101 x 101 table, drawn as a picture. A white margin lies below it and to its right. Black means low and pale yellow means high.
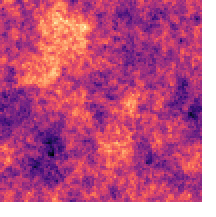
The ninth with the highest average is the top left. No regular stripes run through it. The bottom left is the ninth with the lowest average.
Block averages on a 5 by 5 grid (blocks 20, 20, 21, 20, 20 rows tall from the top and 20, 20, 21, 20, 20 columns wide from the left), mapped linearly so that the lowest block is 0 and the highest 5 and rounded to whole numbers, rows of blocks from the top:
2 5 2 1 2 / 3 5 2 1 2 / 1 3 2 3 0 / 1 0 3 2 2 / 1 1 2 2 2
